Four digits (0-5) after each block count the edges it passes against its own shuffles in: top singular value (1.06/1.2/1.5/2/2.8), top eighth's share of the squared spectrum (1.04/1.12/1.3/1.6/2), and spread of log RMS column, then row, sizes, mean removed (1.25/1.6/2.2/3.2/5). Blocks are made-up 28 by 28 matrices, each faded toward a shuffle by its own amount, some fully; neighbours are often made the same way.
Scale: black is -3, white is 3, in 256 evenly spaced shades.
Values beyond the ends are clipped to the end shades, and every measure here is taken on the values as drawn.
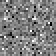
1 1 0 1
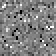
0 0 0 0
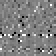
3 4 1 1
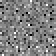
0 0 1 0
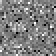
1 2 0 0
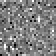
1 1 1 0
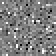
0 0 0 0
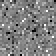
0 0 0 0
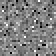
0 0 0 0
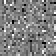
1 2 2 0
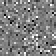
0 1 1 0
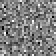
1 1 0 0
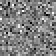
0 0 0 1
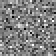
0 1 0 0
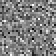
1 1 0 0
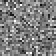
0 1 0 0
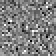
0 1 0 0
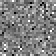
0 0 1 0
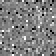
2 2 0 0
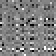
4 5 2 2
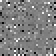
3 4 1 1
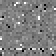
2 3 0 1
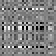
4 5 3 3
